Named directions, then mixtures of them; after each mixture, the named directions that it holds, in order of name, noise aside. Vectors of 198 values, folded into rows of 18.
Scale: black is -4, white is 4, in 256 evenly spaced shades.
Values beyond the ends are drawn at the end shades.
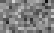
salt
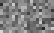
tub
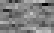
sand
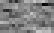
sand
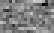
salt, sand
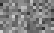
tub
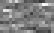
sand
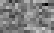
sand, tub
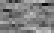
sand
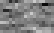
sand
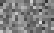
salt, tub
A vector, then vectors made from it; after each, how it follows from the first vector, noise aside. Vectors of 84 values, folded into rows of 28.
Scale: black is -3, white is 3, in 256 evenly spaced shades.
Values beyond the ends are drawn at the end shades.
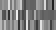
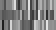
reversed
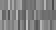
shrunk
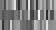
reversed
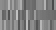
shrunk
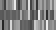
reversed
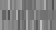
shrunk
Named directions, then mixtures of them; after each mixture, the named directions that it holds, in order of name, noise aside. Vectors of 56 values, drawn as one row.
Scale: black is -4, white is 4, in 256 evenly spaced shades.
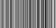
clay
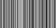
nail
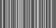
clay, nail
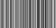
clay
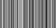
nail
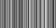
clay, nail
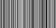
nail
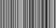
clay, nail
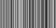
clay, nail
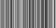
clay, nail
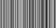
clay, nail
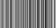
clay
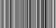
clay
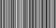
nail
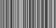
clay, nail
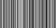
nail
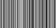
nail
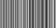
clay, nail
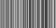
clay, nail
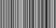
clay, nail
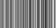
clay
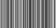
clay, nail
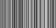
clay, nail
